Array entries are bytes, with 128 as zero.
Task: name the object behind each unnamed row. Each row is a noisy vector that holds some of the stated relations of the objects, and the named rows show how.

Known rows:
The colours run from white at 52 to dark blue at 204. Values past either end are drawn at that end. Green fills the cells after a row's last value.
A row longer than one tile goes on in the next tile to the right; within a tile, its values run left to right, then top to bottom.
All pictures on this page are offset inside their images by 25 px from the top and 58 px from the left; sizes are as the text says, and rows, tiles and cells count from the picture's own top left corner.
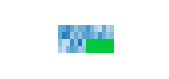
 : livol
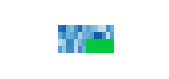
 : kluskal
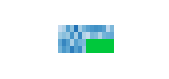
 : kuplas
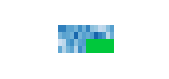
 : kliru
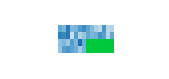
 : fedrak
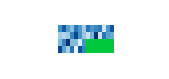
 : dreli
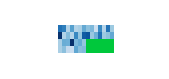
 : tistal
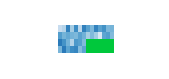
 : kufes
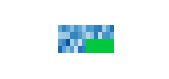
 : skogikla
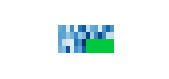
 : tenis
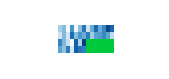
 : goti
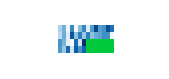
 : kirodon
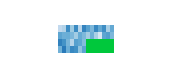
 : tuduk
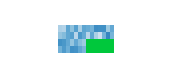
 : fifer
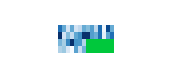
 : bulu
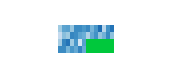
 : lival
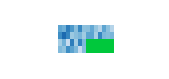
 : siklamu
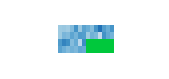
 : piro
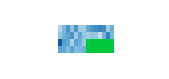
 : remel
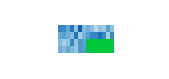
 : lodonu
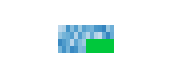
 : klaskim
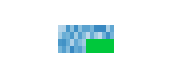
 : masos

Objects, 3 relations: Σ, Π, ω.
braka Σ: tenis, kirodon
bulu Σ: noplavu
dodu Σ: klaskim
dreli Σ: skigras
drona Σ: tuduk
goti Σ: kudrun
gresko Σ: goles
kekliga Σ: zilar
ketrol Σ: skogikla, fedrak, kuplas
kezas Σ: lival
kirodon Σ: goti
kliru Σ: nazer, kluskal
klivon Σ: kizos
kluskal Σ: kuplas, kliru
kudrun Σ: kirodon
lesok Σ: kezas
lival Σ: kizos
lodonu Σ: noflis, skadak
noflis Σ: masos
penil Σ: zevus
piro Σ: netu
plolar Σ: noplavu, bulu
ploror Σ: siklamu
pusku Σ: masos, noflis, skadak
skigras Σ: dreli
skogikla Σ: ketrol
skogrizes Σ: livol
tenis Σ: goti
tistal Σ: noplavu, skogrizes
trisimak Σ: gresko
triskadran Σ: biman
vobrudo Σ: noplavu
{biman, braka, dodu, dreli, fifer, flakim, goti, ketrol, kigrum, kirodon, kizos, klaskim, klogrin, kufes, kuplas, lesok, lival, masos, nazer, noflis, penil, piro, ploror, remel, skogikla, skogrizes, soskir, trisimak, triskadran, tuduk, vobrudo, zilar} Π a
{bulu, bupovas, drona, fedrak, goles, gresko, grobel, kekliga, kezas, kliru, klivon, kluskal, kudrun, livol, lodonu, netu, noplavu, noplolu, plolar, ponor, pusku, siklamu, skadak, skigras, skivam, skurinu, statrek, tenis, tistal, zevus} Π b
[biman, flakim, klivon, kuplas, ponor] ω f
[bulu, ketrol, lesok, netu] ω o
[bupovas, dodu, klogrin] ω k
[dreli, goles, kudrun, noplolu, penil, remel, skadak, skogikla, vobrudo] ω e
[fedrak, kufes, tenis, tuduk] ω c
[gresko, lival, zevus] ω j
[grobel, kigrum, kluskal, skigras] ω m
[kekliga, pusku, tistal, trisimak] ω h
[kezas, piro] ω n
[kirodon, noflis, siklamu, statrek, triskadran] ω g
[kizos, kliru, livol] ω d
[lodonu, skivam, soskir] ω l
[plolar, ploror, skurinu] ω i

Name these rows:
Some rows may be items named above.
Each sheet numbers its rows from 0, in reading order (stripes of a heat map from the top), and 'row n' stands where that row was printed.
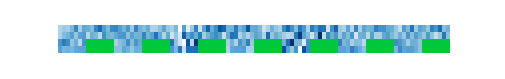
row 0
piro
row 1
drona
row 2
goti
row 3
zevus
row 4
dreli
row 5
kigrum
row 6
klogrin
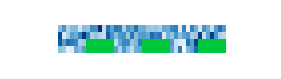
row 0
vobrudo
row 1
kezas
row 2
kudrun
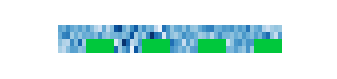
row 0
livol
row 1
skigras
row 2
penil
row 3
klivon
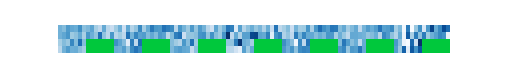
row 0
ponor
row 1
braka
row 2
netu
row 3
plolar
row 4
braka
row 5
trisimak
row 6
kirodon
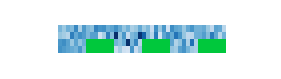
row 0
dodu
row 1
noplavu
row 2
grobel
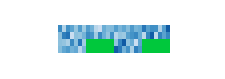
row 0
netu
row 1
ketrol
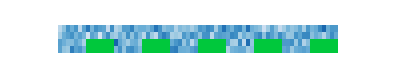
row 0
kizos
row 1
soskir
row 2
lesok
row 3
skivam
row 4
skogrizes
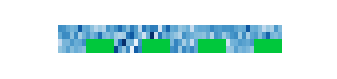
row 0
gresko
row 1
dreli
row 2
trisimak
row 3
gresko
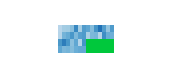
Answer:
piro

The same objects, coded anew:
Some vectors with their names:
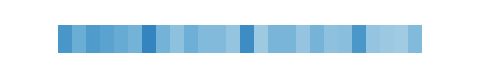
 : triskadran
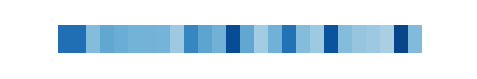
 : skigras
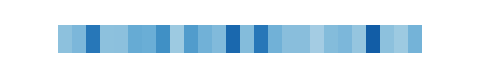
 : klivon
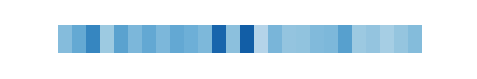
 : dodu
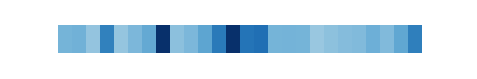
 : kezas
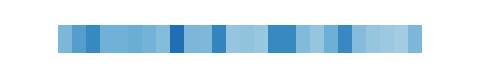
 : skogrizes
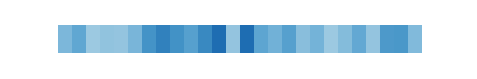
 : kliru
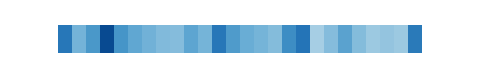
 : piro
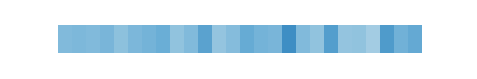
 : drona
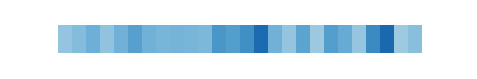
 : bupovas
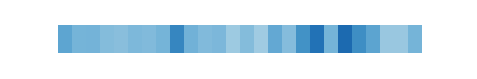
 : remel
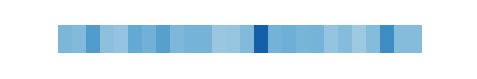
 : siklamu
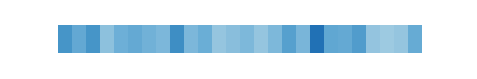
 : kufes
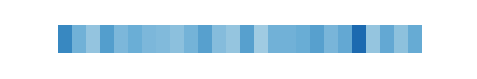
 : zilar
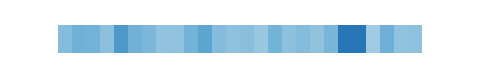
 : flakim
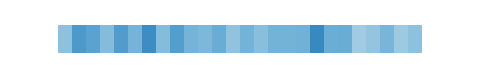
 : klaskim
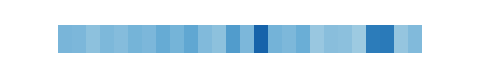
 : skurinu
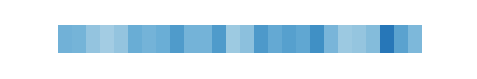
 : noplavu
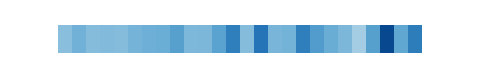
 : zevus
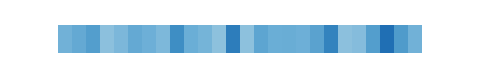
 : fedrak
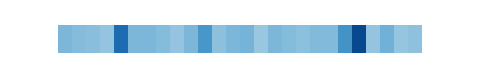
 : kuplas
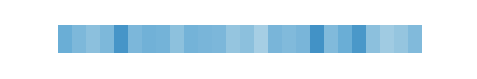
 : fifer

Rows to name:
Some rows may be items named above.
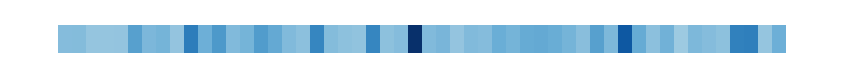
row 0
gresko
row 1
skurinu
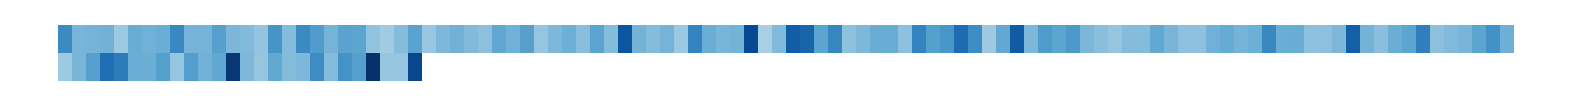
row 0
penil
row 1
ponor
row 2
dreli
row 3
grobel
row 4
lival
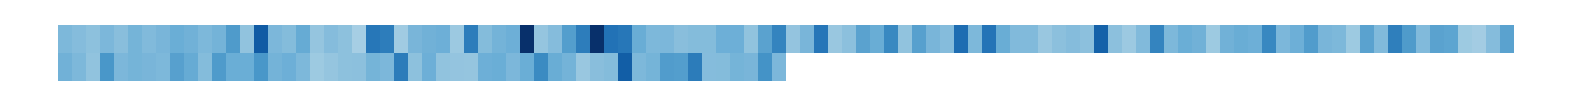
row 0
skurinu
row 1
kezas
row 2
klivon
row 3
penil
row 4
plolar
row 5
grobel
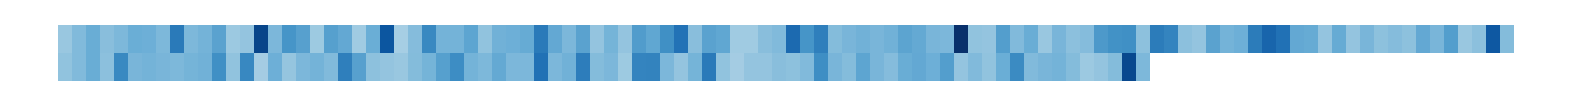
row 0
livol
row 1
vobrudo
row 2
tenis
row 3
kluskal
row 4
klogrin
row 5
skogrizes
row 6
bulu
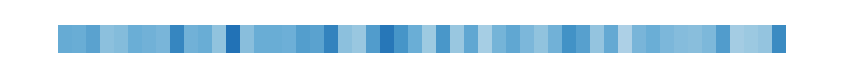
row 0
fedrak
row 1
trisimak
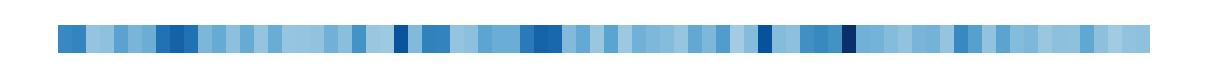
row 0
kluskal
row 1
kluskal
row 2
ketrol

